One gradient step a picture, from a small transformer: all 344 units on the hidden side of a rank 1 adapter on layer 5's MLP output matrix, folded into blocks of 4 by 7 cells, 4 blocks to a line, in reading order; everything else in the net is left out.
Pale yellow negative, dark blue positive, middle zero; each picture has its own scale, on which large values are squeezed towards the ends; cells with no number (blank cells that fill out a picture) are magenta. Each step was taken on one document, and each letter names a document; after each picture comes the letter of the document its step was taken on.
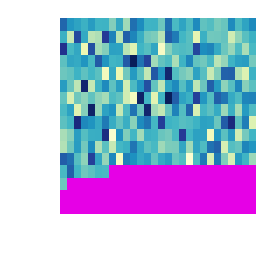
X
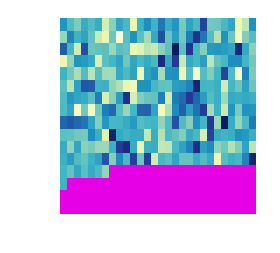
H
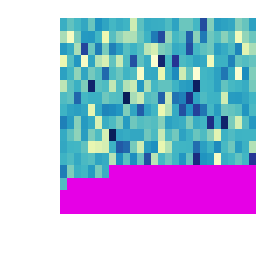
H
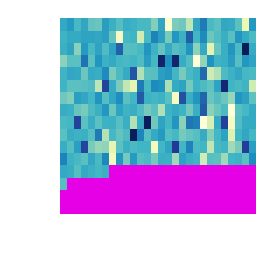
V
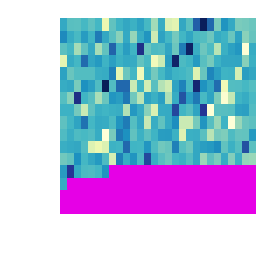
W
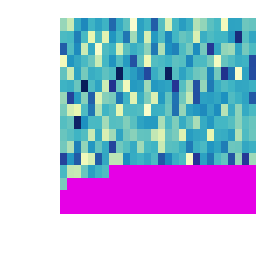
X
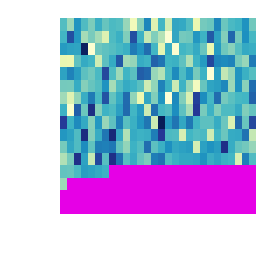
X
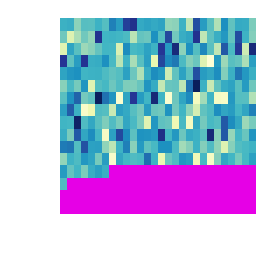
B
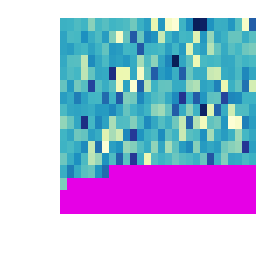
V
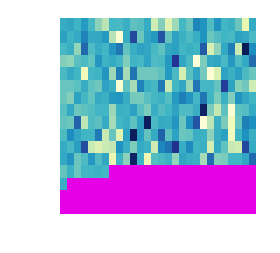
V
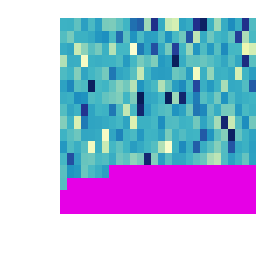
B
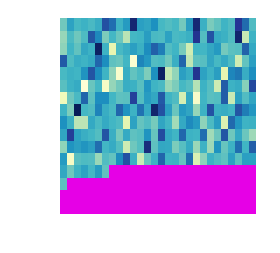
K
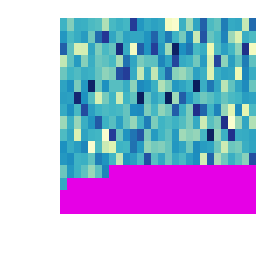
B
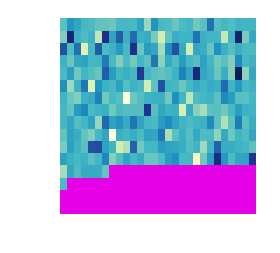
H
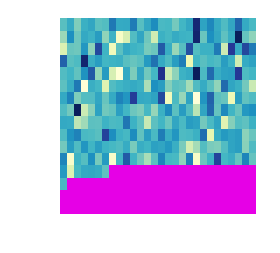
K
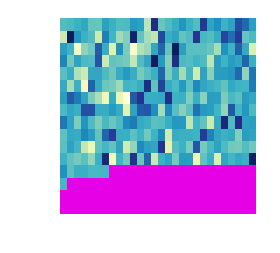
H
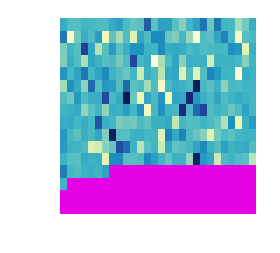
H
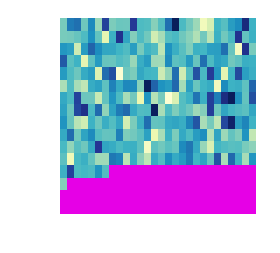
K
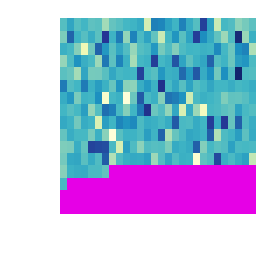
H
